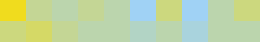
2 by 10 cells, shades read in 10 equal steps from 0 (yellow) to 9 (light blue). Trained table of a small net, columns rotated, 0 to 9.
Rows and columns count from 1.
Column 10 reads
4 6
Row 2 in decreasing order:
8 7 6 6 6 6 6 5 4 3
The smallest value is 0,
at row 1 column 1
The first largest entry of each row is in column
6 8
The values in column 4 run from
5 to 6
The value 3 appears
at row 2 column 2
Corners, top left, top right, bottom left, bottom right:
0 4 4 6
